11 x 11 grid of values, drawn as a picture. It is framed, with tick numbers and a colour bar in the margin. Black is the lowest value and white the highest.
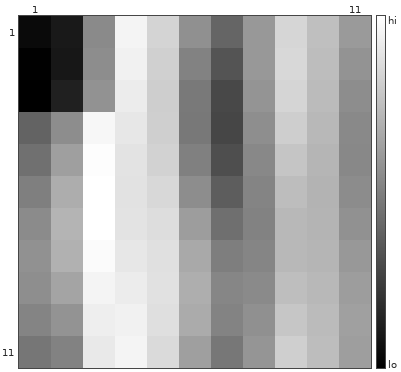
Ninth with the lowest average: top left. Stripes: upright, repeating 2 times. Grain: streaks running down. Odd patch: lower, in the top left. Roughest part: top left.
